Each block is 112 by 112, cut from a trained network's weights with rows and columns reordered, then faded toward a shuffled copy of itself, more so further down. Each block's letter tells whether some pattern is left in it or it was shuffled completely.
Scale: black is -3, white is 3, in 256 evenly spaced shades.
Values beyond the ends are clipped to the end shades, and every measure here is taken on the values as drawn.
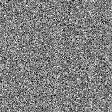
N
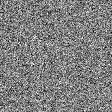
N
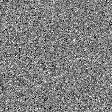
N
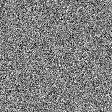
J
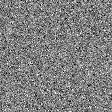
J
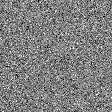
J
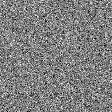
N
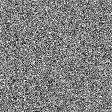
N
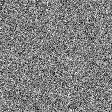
N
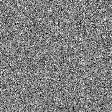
N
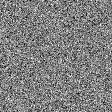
J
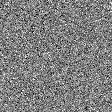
J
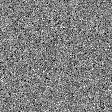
J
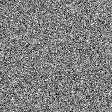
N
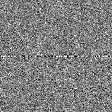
N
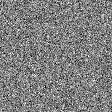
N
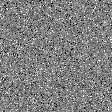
J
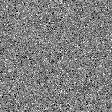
N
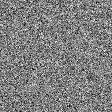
J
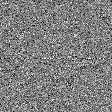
N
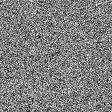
J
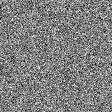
J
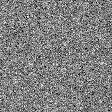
N
